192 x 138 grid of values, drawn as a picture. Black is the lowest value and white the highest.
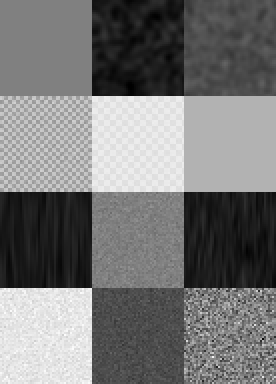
It is made of 4 by 3 panels. Panel 1,1: middling, flat. Panel 1,2: very low, blotchy, faint in contrast. Panel 1,3: low, blotchy, faint in contrast. Panel 2,1: high, checkered. Panel 2,2: very high, checkered, faint in contrast. Panel 2,3: high, flat. Panel 3,1: very low, streaked downward, faint in contrast. Panel 3,2: middling, fine-grained, faint in contrast. Panel 3,3: very low, streaked downward, faint in contrast. Panel 4,1: very high, fine-grained, faint in contrast. Panel 4,2: low, fine-grained, faint in contrast. Panel 4,3: middling, fine-grained, strong in contrast.
